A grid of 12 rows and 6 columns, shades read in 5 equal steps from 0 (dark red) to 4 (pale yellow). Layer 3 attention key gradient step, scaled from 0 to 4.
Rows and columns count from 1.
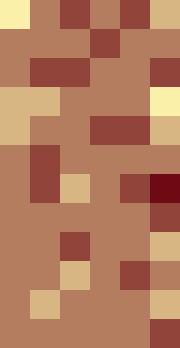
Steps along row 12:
same same same same down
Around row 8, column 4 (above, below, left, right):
2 2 2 2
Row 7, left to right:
2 1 3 2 1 0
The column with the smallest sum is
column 5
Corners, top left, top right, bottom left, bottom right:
4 3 2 1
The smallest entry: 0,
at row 7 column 6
